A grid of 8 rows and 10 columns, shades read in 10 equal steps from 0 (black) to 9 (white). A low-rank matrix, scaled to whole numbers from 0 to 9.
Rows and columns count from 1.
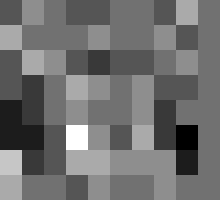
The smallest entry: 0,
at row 6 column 9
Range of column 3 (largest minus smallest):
2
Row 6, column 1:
1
